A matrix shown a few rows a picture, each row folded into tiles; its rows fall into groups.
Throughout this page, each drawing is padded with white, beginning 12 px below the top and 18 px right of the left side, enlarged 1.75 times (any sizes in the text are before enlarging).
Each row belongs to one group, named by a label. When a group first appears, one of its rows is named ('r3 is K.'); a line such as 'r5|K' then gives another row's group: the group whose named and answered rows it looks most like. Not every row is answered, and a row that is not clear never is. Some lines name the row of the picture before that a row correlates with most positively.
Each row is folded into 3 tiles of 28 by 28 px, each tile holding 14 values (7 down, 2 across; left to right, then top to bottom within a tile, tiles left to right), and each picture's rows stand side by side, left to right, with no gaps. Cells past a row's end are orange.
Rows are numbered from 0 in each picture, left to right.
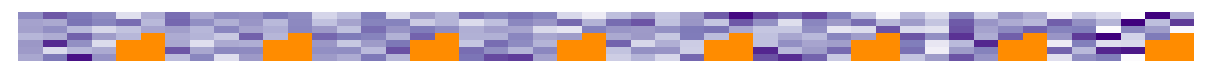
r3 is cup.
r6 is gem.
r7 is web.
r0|cup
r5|cup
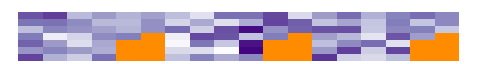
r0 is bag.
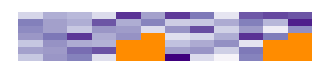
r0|web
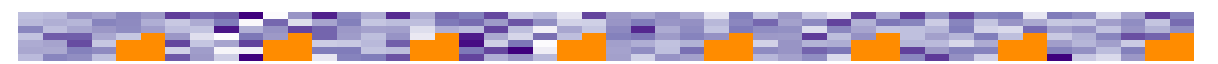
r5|web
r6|cup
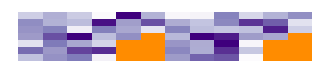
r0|web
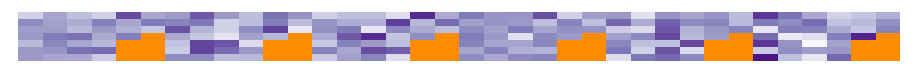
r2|web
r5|bag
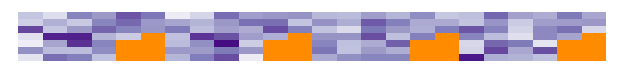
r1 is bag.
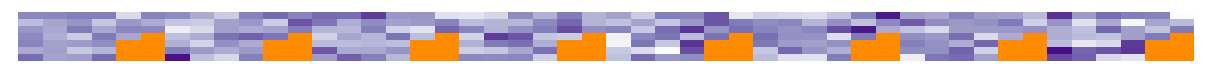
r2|cup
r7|cup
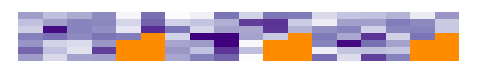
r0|gem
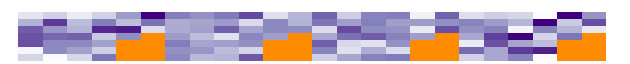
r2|gem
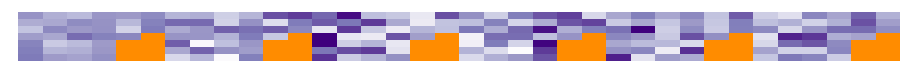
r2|bag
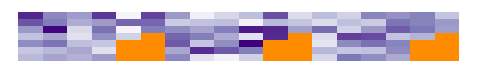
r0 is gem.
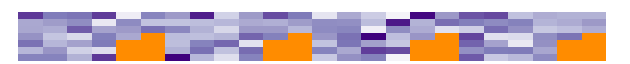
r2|web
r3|bag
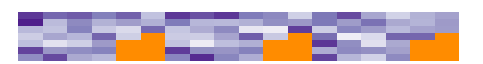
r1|cup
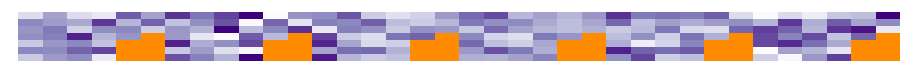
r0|web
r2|bag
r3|bag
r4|cup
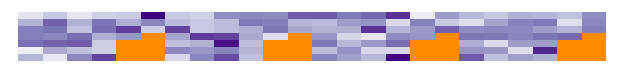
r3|gem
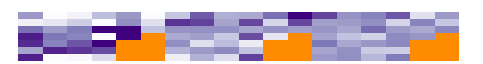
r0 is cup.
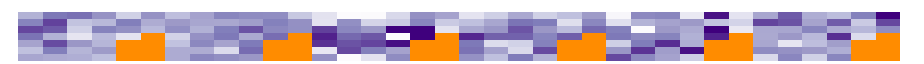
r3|gem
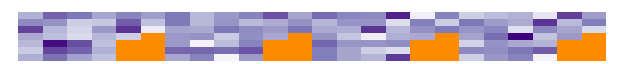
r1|cup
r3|web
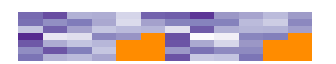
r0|bag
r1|bag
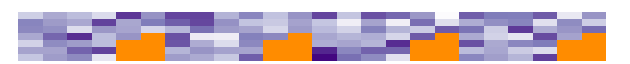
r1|bag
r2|cup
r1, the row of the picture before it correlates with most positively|1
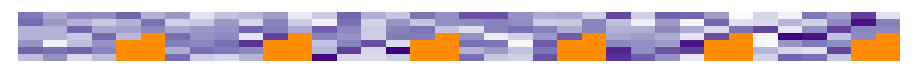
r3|bag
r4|cup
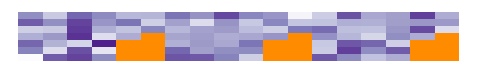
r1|cup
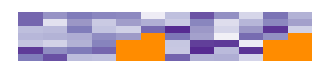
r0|cup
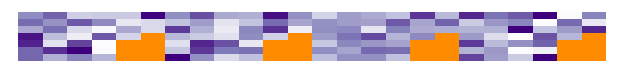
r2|web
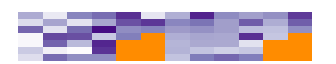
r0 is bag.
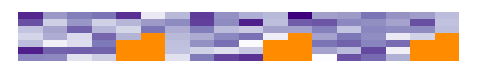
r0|cup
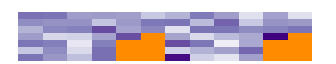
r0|bag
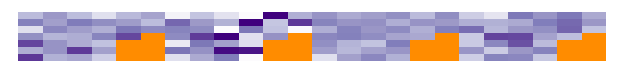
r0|bag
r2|gem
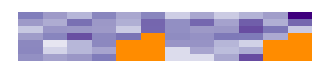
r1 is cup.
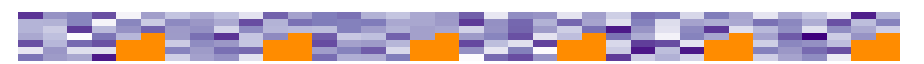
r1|web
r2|bag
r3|gem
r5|web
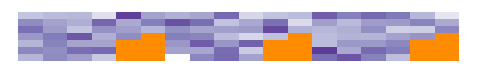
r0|web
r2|cup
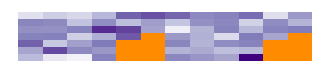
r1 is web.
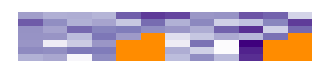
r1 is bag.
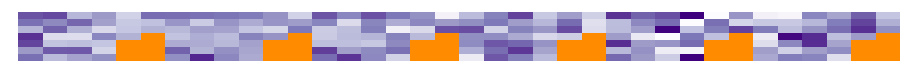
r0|bag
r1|cup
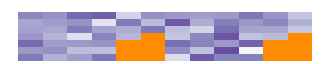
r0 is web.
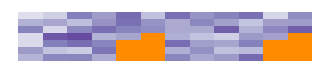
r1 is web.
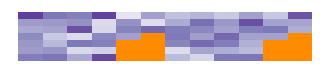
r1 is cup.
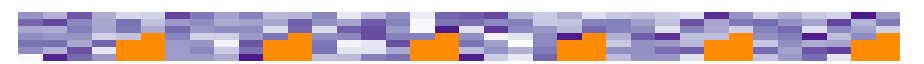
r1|bag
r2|gem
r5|web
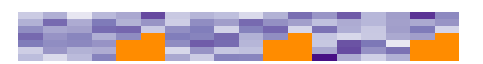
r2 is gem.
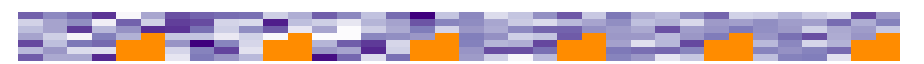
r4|cup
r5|web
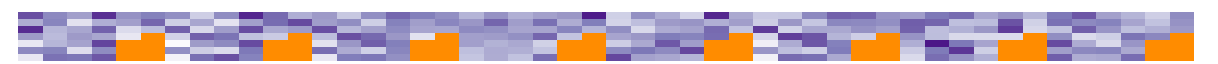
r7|bag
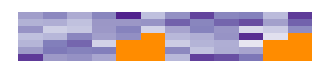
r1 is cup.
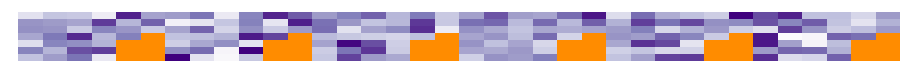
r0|web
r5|bag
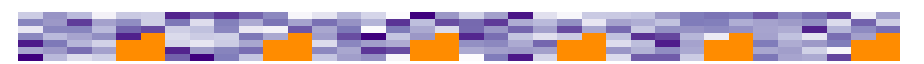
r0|bag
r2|web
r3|gem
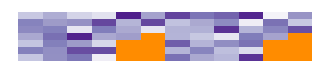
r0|web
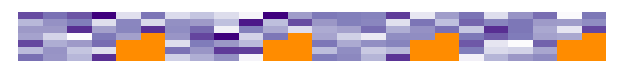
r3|gem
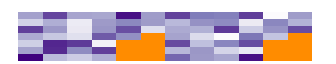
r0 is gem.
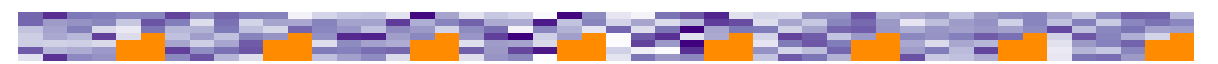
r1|cup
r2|web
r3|web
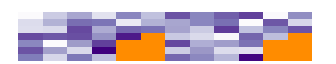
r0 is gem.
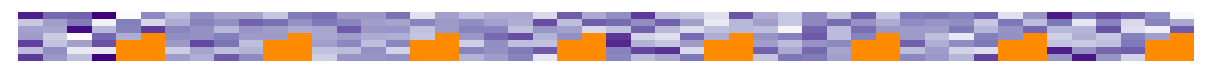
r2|gem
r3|web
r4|bag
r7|cup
